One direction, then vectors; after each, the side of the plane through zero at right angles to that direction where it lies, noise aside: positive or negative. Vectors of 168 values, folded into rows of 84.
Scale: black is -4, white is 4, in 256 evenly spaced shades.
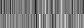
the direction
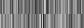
positive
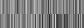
negative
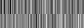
positive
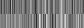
positive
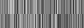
negative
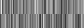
negative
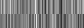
negative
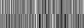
negative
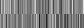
negative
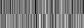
positive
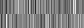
positive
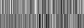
negative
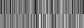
positive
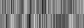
negative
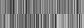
positive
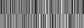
positive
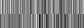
negative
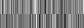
negative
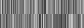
negative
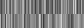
positive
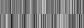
positive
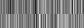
positive
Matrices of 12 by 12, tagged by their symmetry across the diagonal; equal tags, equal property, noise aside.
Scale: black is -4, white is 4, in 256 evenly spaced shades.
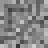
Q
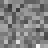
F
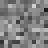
F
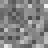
Q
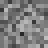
Q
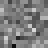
F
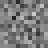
F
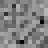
Q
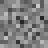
Q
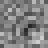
Q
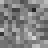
F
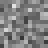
F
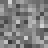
F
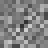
Q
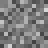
Q
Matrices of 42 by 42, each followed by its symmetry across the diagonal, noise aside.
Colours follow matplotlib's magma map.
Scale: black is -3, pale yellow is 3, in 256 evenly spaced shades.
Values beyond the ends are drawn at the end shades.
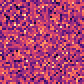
symmetric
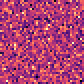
neither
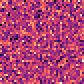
symmetric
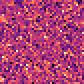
antisymmetric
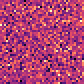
antisymmetric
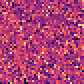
antisymmetric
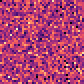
neither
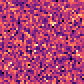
neither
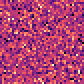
antisymmetric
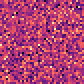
antisymmetric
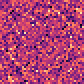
symmetric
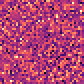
symmetric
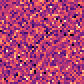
symmetric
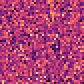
neither
